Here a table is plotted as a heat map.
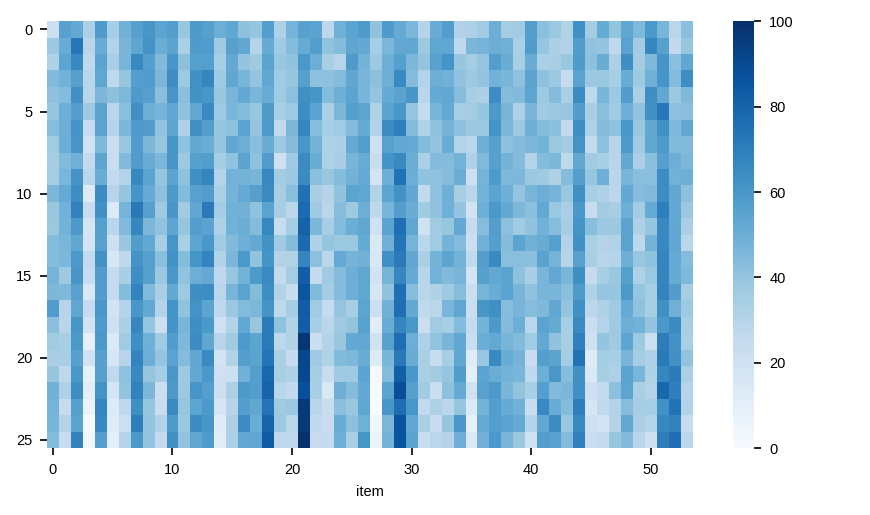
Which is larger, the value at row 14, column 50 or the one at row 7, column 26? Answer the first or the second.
the second
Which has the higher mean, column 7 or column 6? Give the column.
7
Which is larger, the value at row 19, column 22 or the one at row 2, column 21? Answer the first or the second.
the second
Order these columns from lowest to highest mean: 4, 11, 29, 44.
11, 4, 44, 29
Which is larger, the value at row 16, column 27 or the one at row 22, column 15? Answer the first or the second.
the second
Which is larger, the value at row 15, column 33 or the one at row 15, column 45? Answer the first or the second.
the first
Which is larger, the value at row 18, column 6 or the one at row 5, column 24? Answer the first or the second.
the second
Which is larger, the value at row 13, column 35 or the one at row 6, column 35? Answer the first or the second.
the second
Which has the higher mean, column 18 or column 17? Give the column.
18
